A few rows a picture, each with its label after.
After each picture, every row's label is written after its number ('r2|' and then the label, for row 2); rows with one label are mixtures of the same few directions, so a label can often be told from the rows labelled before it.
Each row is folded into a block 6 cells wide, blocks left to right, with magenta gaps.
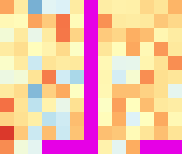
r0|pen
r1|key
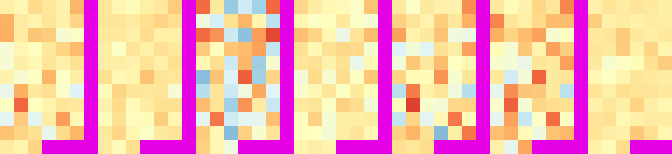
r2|key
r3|key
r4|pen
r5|pen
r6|key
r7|key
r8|key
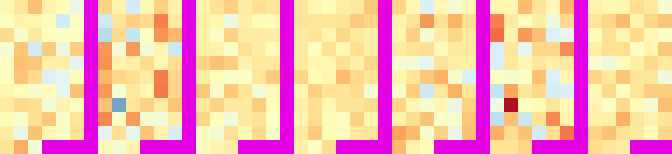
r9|key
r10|key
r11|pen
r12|key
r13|pen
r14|key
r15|pen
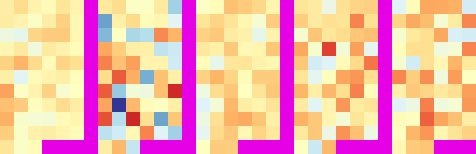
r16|pen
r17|key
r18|pen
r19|key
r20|pen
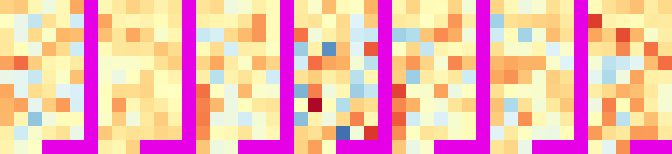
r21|pen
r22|key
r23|pen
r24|key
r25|pen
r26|key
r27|key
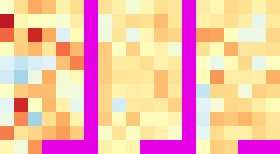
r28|key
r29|key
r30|pen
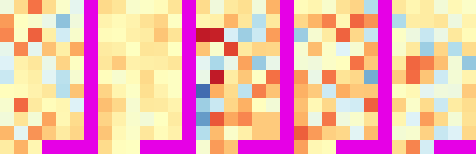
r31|key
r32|pen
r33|pen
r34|pen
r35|key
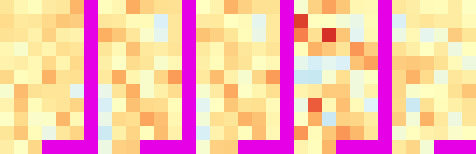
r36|key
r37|pen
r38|pen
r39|key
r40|key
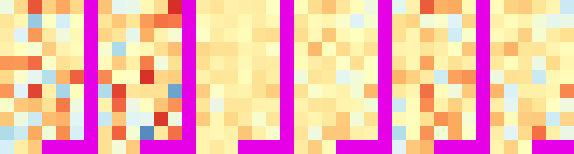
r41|pen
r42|key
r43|key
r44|key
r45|pen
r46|key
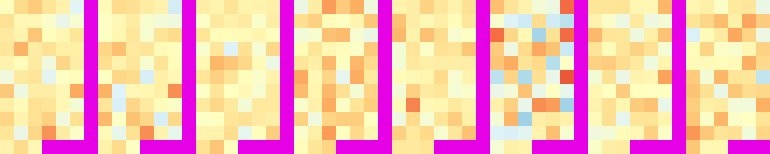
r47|key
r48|key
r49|key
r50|pen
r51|key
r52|pen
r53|pen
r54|pen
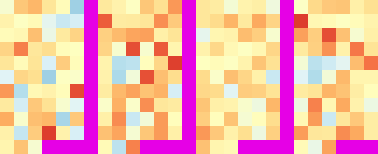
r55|key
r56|key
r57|pen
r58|key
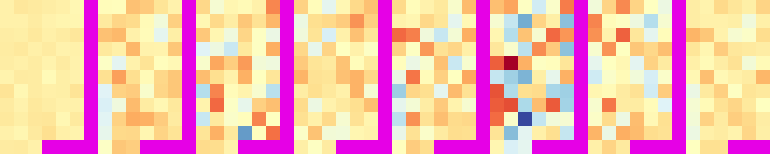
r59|key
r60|pen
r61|key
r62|key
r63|pen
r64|pen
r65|key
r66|pen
